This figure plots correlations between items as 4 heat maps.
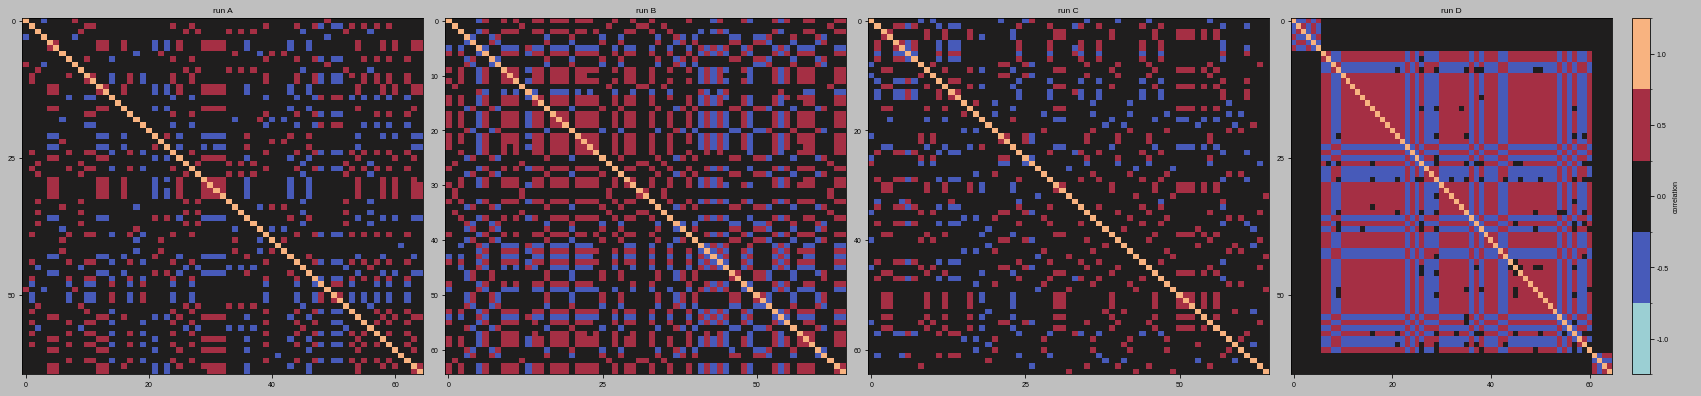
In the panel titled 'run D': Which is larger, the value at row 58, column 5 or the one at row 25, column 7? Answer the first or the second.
the first
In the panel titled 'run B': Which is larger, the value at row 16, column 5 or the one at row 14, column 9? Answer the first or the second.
the second
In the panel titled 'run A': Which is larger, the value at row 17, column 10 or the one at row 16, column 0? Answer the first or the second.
the first
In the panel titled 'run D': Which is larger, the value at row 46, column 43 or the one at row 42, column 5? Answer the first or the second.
the second
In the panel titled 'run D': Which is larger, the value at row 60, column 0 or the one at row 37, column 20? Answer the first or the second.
the second
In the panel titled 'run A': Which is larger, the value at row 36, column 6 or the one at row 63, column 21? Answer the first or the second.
the first
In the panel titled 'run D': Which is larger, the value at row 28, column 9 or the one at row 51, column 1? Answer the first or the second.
the first
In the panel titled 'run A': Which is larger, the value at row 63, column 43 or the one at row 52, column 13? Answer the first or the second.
the second
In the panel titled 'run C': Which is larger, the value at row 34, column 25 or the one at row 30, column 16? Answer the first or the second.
the second
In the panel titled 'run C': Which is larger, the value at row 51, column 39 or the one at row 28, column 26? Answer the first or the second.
the first
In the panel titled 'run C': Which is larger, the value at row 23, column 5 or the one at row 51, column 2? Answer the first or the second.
the second
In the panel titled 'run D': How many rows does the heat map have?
65
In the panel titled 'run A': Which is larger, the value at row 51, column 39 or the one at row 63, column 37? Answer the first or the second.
the second
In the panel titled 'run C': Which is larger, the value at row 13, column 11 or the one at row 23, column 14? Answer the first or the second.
the first
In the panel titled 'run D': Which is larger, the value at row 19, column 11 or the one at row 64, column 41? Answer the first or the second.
the first
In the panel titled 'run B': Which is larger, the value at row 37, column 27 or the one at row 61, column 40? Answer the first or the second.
the second
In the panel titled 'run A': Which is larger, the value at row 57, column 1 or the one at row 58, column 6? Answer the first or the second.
the first
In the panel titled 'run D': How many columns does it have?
65
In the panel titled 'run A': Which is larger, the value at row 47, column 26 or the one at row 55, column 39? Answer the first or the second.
the second
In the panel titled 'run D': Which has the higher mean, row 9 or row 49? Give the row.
49
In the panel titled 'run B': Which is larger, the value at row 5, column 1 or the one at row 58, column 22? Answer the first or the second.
the second
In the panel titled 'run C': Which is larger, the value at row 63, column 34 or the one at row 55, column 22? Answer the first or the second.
the second
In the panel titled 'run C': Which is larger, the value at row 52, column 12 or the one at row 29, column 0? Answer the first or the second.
the first
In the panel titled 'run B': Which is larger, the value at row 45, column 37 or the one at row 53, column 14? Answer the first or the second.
the second
